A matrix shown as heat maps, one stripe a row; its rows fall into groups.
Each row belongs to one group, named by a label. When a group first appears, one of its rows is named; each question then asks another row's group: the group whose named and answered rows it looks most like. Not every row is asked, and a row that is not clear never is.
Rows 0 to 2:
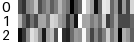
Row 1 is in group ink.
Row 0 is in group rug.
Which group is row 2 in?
rug
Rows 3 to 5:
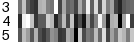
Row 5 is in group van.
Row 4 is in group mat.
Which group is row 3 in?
ink
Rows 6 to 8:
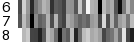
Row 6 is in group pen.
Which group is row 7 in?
van
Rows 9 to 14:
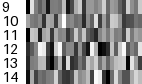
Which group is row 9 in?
van
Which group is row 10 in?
ink
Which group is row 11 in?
van
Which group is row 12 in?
rug
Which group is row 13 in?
rug
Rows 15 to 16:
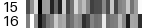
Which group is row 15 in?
van
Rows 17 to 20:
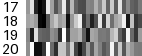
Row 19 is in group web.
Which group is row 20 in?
ink
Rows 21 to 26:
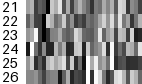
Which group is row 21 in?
mat
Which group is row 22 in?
ink
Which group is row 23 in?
mat
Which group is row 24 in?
van
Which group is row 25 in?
ink
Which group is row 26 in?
pen
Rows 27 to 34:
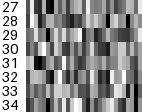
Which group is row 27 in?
van
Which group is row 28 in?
pen
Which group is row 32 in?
rug
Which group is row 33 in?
rug
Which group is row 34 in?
web
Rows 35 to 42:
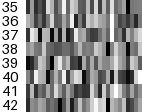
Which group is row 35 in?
ink
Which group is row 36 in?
ink
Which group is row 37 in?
van
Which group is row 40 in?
web
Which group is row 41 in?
rug
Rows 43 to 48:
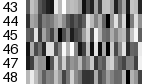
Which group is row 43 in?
mat
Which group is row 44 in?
pen
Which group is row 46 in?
ink
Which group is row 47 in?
web
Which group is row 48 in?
mat
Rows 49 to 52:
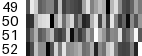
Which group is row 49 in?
pen
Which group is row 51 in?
pen
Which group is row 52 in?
web
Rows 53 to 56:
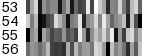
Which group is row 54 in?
mat
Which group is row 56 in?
pen
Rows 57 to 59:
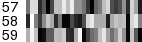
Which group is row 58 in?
pen
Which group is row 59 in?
mat
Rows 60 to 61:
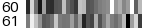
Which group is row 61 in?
mat
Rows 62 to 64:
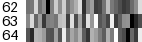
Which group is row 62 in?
web
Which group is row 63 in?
ink
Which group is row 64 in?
web
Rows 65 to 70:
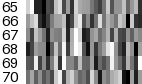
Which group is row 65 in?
mat
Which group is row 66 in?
mat
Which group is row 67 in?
web
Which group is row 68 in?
web
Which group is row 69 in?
web
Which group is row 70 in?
rug
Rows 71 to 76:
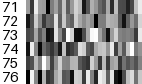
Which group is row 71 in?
web
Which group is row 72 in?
web
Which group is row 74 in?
van
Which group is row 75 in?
rug
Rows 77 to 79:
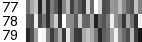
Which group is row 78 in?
web
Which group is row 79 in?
rug
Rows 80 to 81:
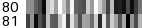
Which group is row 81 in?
ink
